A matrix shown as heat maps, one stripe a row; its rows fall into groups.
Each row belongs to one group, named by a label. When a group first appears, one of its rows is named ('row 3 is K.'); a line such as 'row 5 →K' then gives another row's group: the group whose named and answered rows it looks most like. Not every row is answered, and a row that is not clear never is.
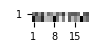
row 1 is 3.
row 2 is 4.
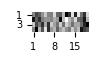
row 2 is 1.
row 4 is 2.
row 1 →2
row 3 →3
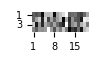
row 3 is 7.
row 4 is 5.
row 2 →4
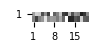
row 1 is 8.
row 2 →3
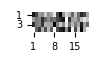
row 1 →1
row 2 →7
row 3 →4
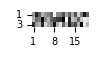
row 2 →7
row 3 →4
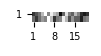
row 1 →1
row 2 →5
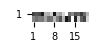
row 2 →2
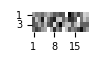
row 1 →7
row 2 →4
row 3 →1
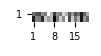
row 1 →5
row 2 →4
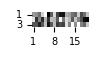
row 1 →1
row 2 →3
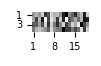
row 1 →8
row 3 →2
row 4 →8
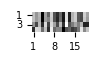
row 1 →7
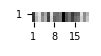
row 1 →8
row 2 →8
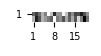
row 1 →5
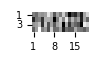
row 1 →5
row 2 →4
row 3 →4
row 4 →8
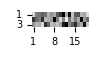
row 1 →7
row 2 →4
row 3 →8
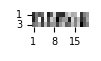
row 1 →1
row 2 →2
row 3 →2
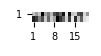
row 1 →7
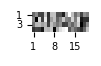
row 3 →8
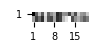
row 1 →2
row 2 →1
